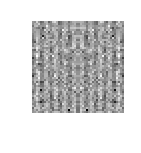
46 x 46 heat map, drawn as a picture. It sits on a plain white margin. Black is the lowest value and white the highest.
Upright stripes repeat 10 times across the table. On average the colour sits 60% of the way up the scale. No overall slope runs across the table. No single row or column stands out from its neighbours. It is mirror symmetric from left to right. No seam splits the table.
